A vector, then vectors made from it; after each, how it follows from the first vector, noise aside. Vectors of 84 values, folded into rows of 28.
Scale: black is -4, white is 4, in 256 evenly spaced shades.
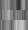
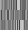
sign-scrambled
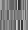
sign-scrambled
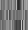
sign-scrambled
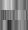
reversed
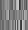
sign-scrambled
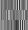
sign-scrambled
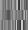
sign-scrambled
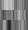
reversed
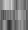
reversed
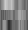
reversed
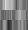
reversed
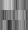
reversed
